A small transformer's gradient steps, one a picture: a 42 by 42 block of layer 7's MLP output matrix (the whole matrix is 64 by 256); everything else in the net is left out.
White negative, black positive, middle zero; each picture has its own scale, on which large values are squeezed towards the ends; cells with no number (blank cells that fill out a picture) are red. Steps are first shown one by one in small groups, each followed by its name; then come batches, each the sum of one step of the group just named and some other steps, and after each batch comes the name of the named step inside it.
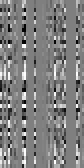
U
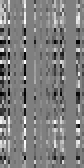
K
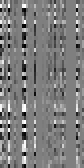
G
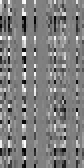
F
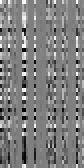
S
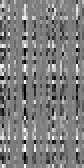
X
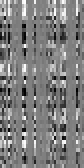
X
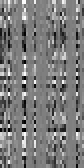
X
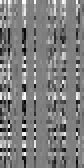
S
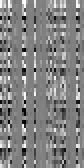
F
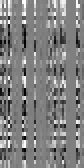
K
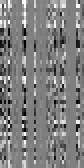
K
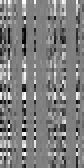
U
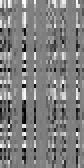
S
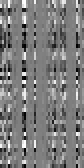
G
